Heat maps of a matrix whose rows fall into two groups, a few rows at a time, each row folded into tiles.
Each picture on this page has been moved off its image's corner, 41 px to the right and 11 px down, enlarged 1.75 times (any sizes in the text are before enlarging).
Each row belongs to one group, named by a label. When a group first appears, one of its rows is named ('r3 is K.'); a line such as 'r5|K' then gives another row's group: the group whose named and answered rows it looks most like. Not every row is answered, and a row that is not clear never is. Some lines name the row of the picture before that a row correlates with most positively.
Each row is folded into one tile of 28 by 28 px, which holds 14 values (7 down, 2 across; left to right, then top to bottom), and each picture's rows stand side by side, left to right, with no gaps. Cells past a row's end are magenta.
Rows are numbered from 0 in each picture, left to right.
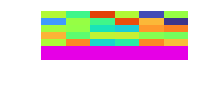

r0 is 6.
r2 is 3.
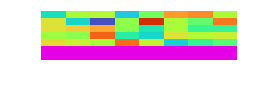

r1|6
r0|3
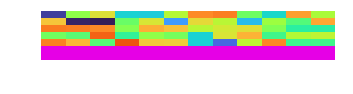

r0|3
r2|3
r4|6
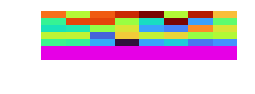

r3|6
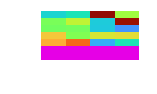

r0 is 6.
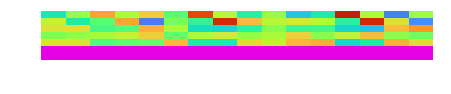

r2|6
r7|3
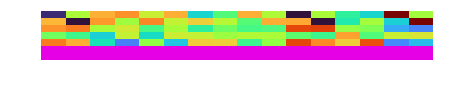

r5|3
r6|6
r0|3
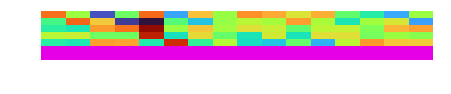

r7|3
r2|6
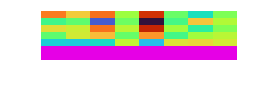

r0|6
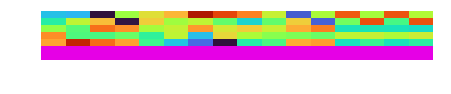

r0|6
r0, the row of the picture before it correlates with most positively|3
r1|3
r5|3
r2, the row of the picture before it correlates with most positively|0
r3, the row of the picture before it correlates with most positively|0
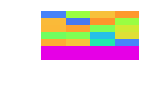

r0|3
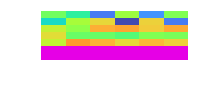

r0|6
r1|3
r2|3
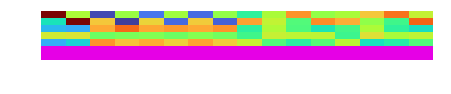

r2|3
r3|3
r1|3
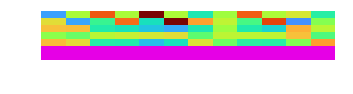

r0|3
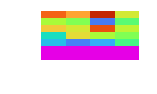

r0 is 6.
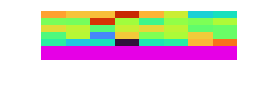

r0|6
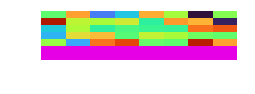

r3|3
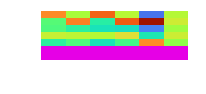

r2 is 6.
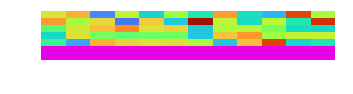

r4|6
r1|3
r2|3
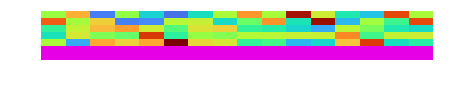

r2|6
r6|6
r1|3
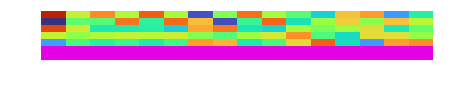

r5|6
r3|3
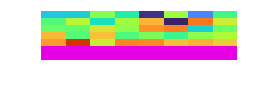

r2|3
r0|6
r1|6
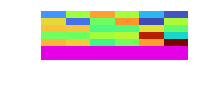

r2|6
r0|3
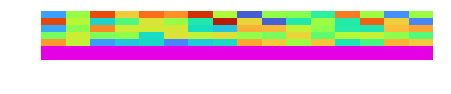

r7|3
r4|3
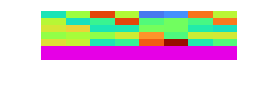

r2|6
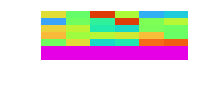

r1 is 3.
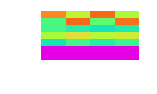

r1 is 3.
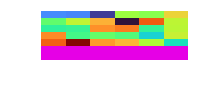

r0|6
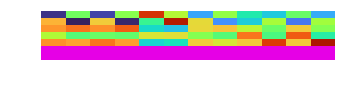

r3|3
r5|6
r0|3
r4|6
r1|3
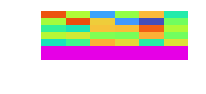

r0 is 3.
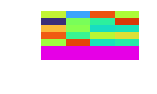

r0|6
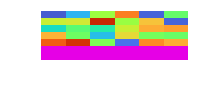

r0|6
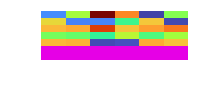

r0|3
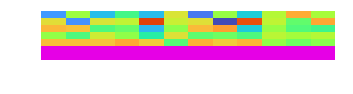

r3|3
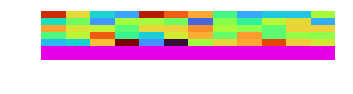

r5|3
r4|6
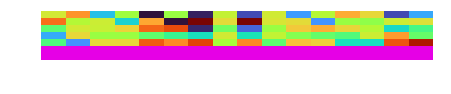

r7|6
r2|3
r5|3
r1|3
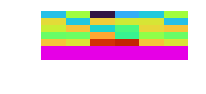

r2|3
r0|3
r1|6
